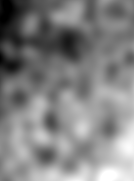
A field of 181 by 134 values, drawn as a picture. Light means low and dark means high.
Odd rows or columns: none. Lone odd cells: none. Slope: up to the top left. Ninth with the lowest average: bottom right. Grain: smooth. Ninth with the highest average: top left.
